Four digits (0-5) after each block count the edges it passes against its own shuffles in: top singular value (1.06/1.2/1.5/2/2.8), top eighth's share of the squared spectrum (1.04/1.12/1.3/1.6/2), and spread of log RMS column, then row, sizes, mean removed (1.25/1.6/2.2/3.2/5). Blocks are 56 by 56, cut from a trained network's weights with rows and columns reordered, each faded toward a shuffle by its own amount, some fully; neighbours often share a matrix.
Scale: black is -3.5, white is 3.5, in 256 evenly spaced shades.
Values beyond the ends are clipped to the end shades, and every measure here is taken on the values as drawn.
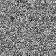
3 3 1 1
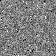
0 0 0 0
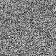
3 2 0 0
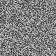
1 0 0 0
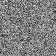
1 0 0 0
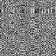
4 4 2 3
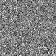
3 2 0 0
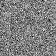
0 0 0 0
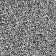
2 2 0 0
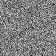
0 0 0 0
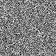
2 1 0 0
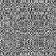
4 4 3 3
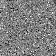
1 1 0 0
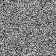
0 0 0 0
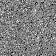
0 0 0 0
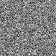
3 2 1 0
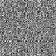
4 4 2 2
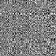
4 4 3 2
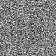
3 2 0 0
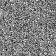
2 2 0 0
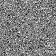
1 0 0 0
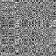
4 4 2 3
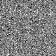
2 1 0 0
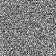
3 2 0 1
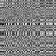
5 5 2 4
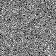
2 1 0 0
